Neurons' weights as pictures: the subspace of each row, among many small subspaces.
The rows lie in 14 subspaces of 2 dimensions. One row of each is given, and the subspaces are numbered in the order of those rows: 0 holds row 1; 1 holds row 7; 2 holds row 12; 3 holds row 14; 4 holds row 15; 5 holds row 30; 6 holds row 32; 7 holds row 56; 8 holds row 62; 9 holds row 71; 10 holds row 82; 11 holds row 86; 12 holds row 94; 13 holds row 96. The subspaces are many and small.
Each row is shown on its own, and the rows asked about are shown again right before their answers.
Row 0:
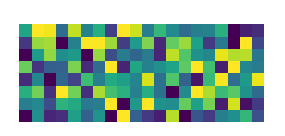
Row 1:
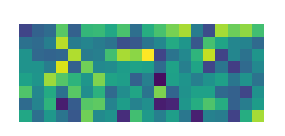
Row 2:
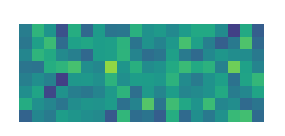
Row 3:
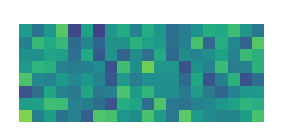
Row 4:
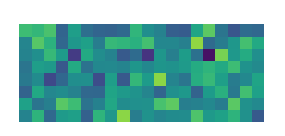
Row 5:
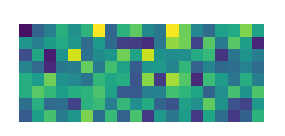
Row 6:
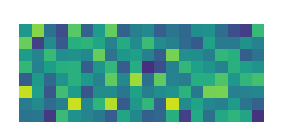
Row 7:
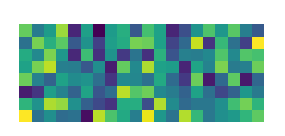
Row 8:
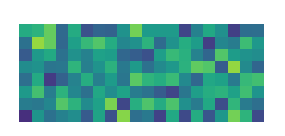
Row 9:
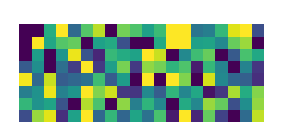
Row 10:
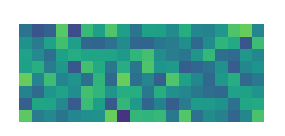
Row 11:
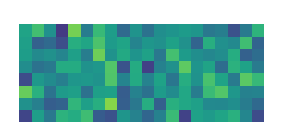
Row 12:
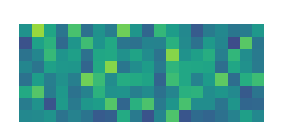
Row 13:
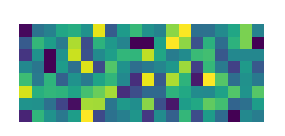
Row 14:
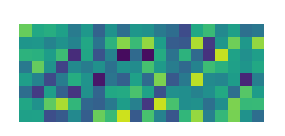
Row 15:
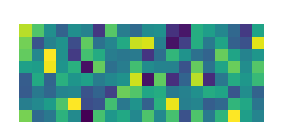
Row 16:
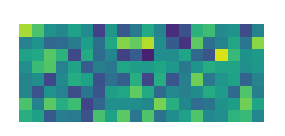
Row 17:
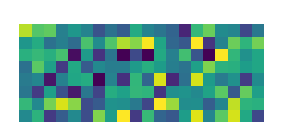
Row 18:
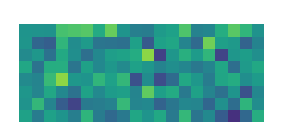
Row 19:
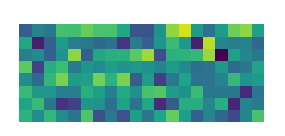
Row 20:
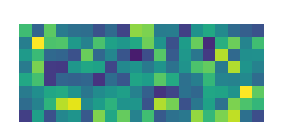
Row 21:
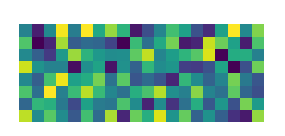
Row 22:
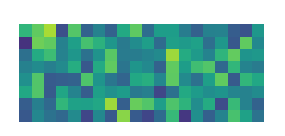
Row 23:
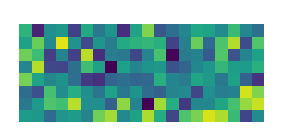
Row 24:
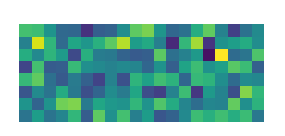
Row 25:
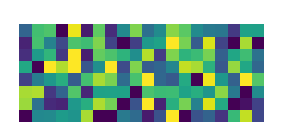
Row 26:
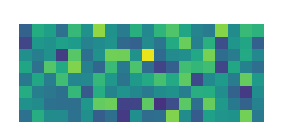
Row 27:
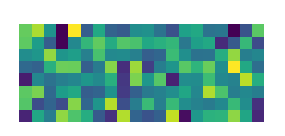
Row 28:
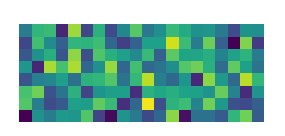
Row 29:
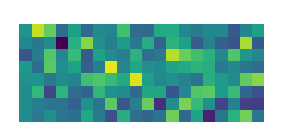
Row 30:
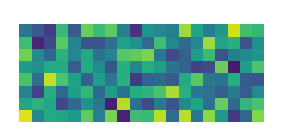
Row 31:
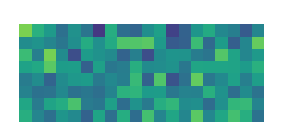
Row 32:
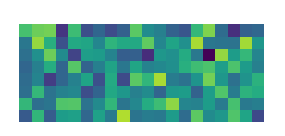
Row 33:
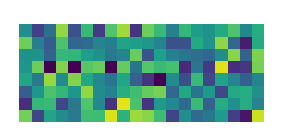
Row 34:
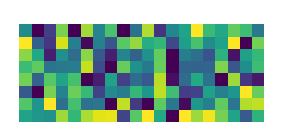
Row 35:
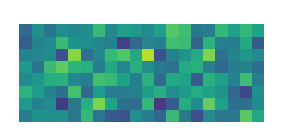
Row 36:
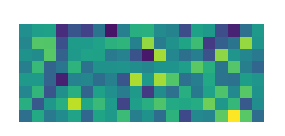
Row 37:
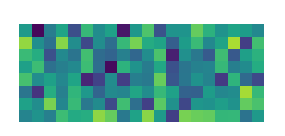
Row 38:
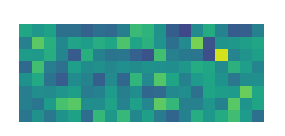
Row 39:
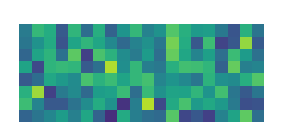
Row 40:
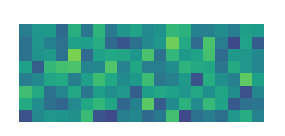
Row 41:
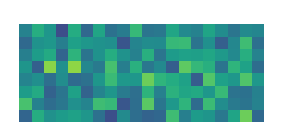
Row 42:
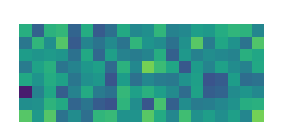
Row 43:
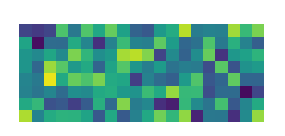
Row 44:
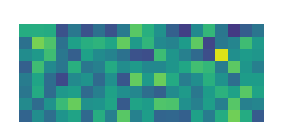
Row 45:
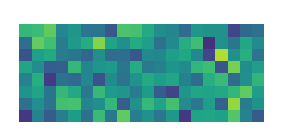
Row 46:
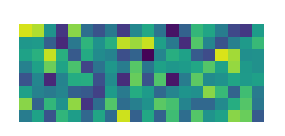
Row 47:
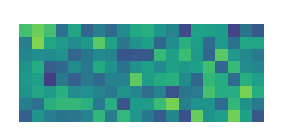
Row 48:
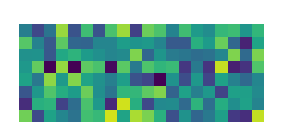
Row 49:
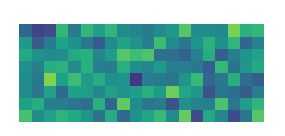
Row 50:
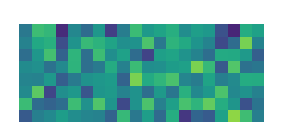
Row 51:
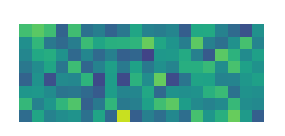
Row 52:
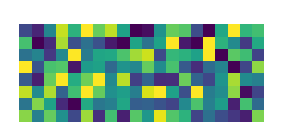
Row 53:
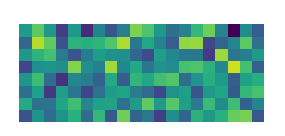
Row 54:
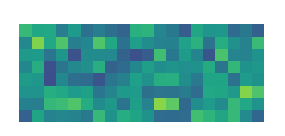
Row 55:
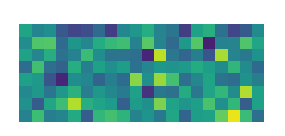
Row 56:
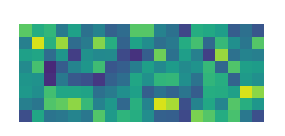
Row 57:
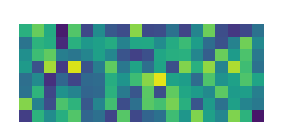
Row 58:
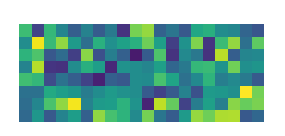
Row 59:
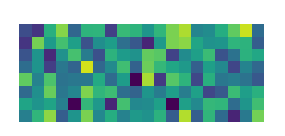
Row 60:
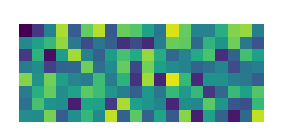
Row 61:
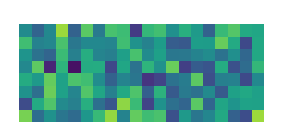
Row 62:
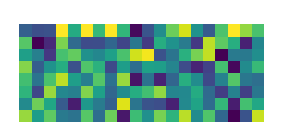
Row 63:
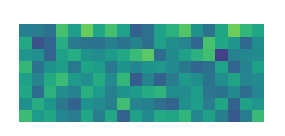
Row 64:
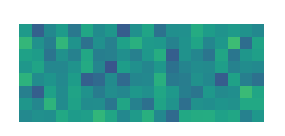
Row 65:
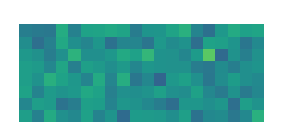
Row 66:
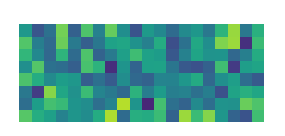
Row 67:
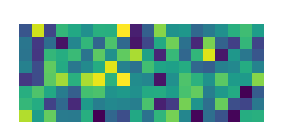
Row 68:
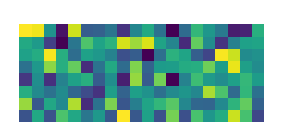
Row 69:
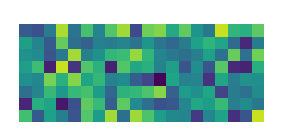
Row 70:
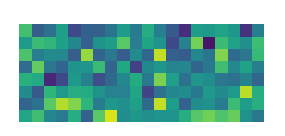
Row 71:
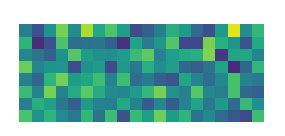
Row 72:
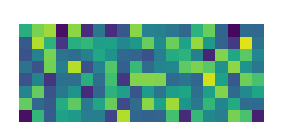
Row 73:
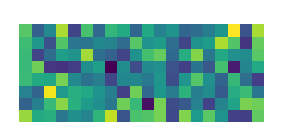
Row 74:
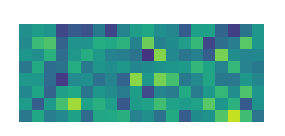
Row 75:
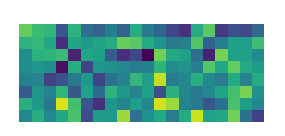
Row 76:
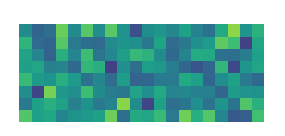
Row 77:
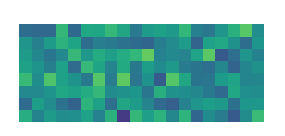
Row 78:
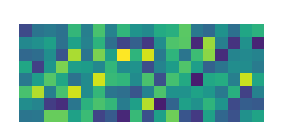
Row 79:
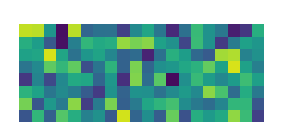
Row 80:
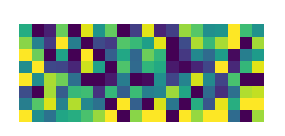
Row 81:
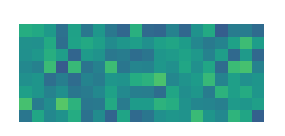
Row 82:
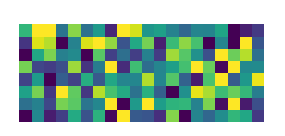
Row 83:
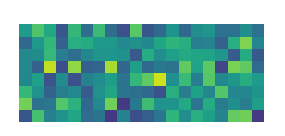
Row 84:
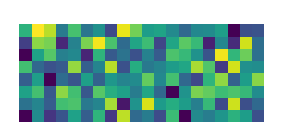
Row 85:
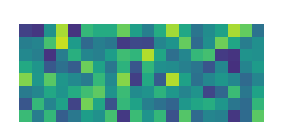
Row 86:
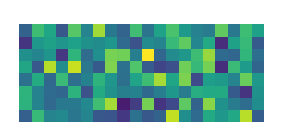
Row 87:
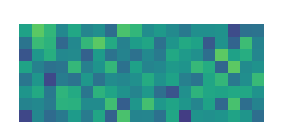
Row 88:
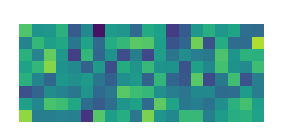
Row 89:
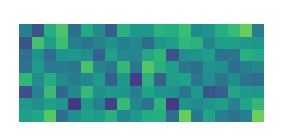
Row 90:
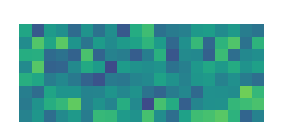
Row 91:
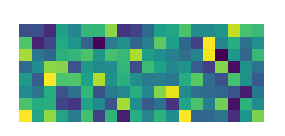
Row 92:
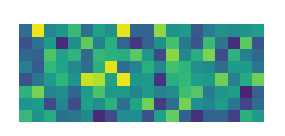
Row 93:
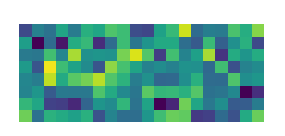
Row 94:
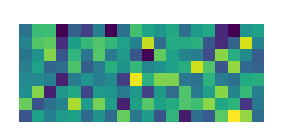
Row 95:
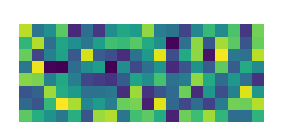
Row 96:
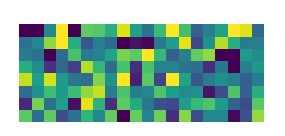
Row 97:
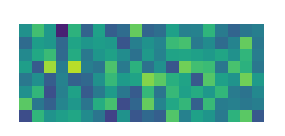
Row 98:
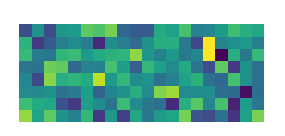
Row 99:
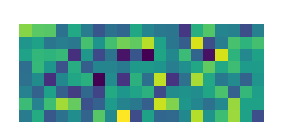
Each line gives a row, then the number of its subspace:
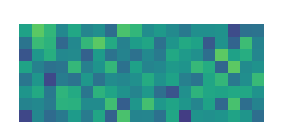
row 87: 10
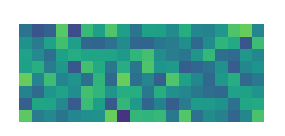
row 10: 3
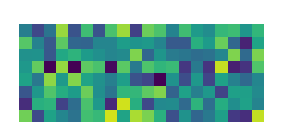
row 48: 11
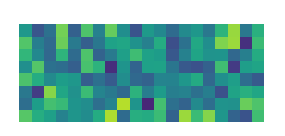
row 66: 8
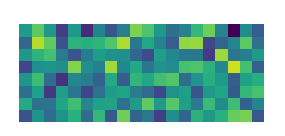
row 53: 9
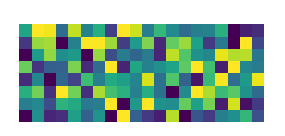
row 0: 10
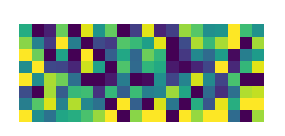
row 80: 5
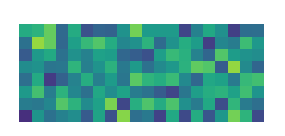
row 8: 5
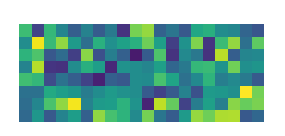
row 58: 5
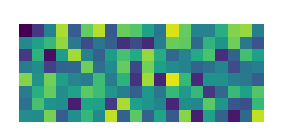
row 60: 1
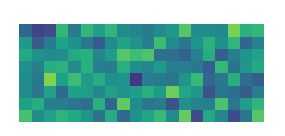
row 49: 7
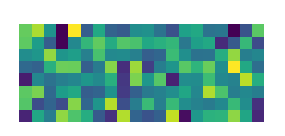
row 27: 13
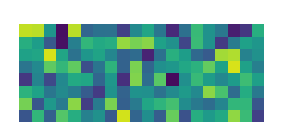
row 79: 13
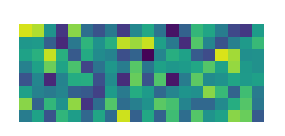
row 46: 13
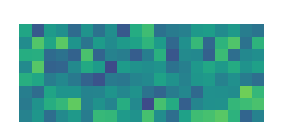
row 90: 5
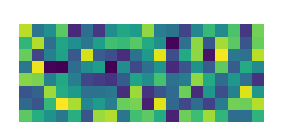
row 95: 9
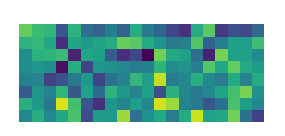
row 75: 0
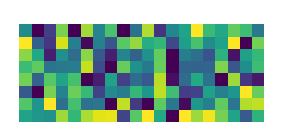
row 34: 2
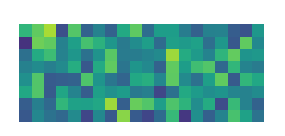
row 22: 2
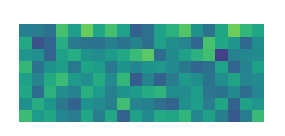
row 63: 8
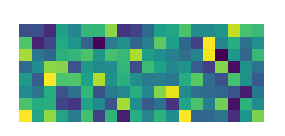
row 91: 10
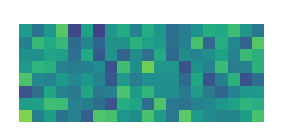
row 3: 1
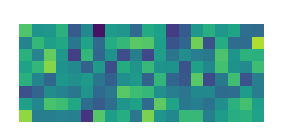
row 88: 1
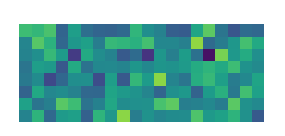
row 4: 6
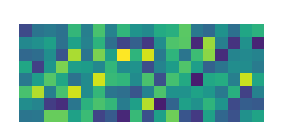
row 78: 3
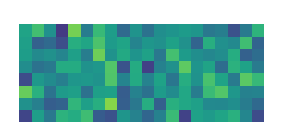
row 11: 1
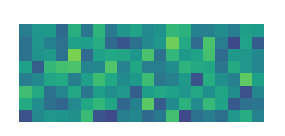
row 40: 6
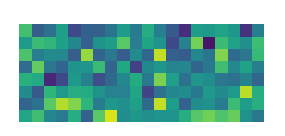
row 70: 12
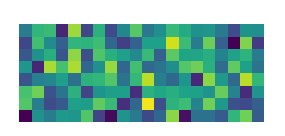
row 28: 6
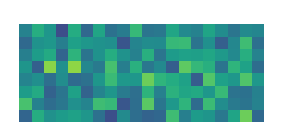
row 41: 0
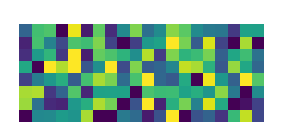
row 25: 6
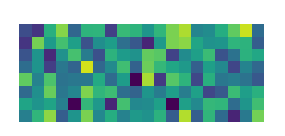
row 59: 4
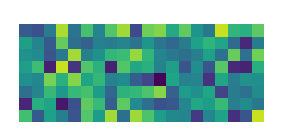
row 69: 11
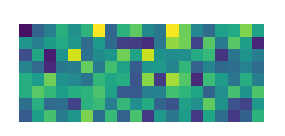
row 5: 1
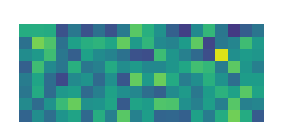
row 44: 8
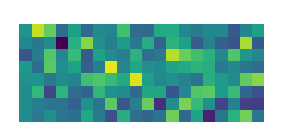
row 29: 7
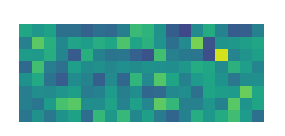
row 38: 8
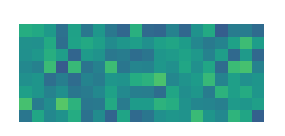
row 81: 11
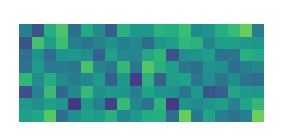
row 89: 4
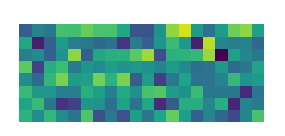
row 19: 8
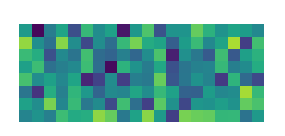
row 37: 2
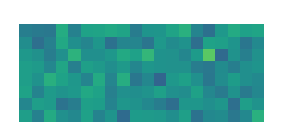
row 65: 6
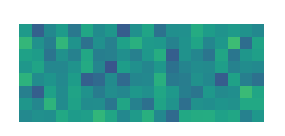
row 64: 2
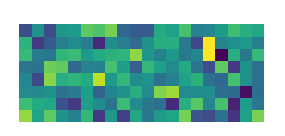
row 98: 10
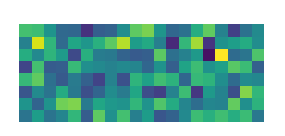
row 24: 9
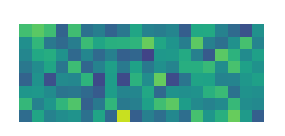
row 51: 3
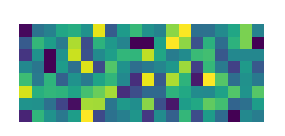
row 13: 4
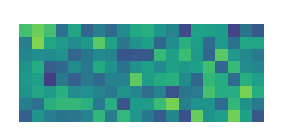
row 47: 7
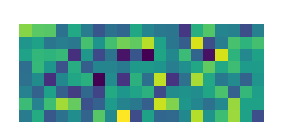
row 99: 3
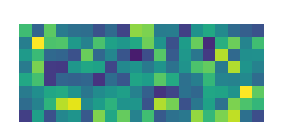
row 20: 5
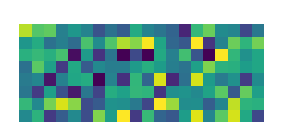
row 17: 3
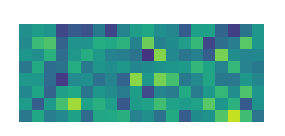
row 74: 12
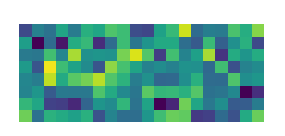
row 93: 7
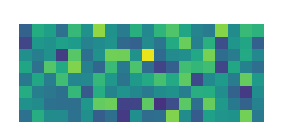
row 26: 11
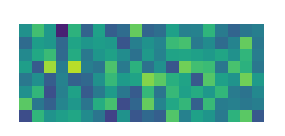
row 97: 0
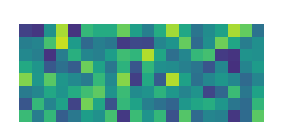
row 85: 13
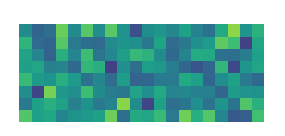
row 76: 8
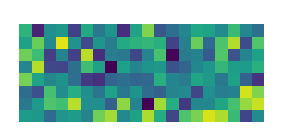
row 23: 5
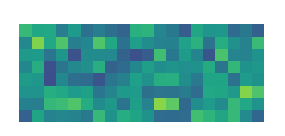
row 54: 7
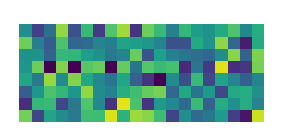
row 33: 11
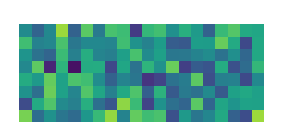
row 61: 0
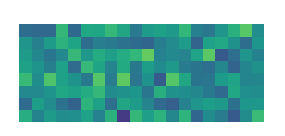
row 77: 3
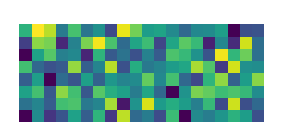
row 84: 10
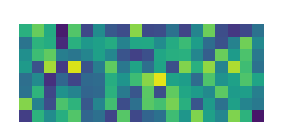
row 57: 0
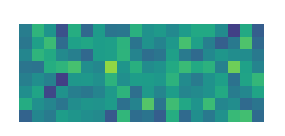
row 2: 9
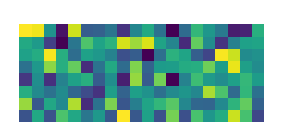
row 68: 13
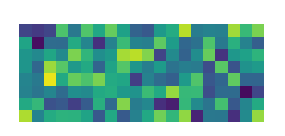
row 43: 7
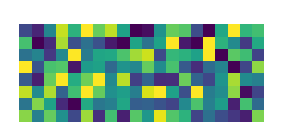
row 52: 9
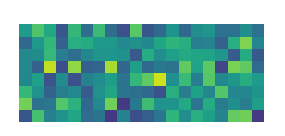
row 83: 11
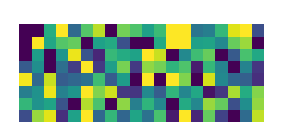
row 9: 4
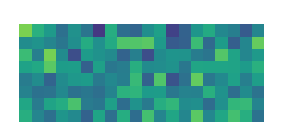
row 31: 1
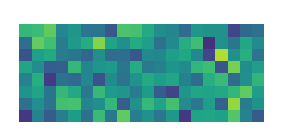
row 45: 10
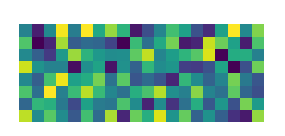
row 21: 9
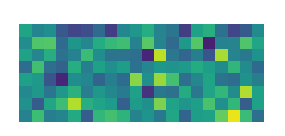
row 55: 12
